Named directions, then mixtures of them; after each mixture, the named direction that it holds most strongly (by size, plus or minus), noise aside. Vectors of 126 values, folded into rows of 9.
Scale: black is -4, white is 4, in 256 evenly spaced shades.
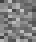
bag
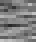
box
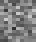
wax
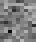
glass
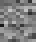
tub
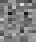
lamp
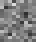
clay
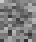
bag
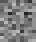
lamp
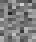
lamp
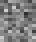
lamp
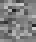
glass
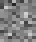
clay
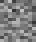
bag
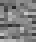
box
